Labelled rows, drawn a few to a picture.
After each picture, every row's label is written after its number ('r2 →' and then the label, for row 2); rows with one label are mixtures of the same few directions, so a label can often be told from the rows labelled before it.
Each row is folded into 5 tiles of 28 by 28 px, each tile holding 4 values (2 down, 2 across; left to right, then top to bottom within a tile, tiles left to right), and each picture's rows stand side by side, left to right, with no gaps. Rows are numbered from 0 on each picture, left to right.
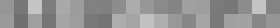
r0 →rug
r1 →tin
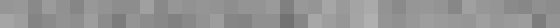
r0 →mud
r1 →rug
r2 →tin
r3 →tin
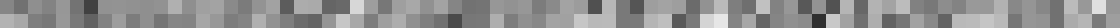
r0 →tin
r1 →rug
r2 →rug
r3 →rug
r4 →rug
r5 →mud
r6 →rug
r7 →tin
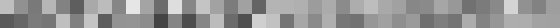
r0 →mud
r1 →rug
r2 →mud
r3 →tin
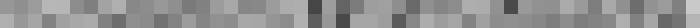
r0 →tin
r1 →tin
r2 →rug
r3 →tin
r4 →mud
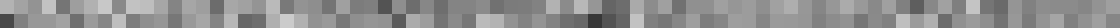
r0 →mud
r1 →mud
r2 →mud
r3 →mud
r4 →rug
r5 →tin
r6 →mud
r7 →mud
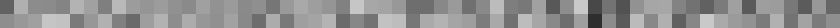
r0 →rug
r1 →mud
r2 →mud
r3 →mud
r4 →rug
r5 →mud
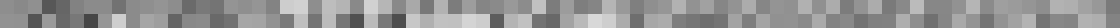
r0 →tin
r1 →tin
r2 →mud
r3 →rug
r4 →rug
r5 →mud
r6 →rug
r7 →mud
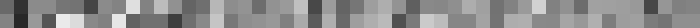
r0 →mud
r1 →rug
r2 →rug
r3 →tin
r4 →tin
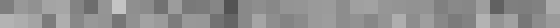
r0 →tin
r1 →tin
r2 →mud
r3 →mud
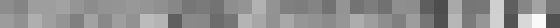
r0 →rug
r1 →tin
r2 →mud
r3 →mud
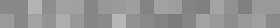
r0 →rug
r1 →rug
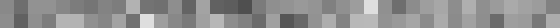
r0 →mud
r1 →mud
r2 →tin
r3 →mud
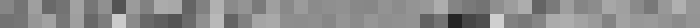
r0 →tin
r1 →rug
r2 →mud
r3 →rug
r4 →tin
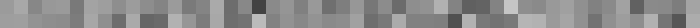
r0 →mud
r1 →tin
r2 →tin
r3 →tin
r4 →mud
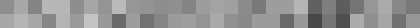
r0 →tin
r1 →tin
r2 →rug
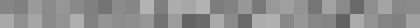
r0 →mud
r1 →rug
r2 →rug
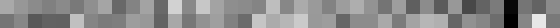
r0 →rug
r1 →rug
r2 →mud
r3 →tin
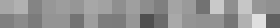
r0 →mud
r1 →mud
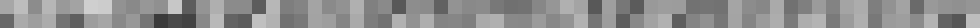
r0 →mud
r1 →rug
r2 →tin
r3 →mud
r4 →rug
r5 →mud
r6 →mud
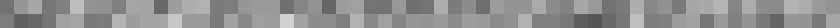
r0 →rug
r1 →rug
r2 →mud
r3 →rug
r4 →rug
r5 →mud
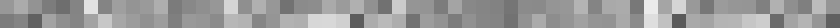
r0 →tin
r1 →tin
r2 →rug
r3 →tin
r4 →tin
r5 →rug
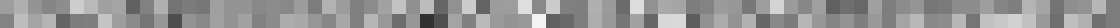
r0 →mud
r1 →rug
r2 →tin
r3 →mud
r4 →mud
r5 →mud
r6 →mud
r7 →rug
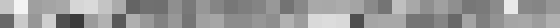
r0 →mud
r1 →mud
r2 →rug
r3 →tin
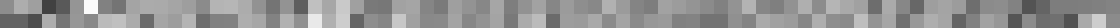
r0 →tin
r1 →mud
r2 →rug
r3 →mud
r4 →tin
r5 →mud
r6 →rug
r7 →tin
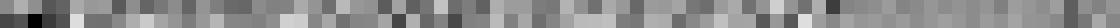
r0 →rug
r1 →mud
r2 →mud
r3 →rug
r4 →rug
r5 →mud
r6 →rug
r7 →tin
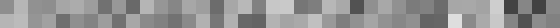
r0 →mud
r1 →mud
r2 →rug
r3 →tin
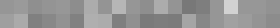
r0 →tin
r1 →tin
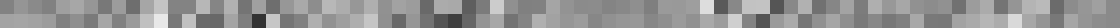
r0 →mud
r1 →mud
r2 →tin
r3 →rug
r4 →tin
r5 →rug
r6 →rug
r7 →rug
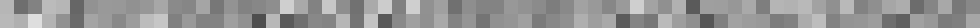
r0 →rug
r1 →mud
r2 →mud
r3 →rug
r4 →mud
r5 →mud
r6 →rug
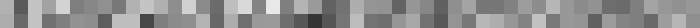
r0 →rug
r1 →mud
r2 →rug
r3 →mud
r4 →tin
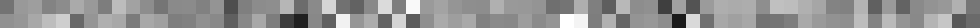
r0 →rug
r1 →tin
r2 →mud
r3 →mud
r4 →mud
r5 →mud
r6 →rug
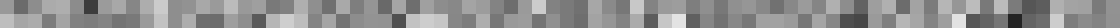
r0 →tin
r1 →mud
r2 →mud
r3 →tin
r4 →mud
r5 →mud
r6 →mud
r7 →rug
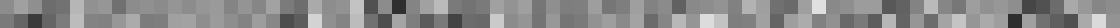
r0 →rug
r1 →tin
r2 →tin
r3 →rug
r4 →tin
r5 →tin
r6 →tin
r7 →tin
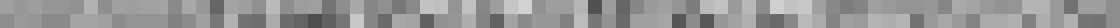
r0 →tin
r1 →mud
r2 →rug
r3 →mud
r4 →rug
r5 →mud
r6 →rug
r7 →tin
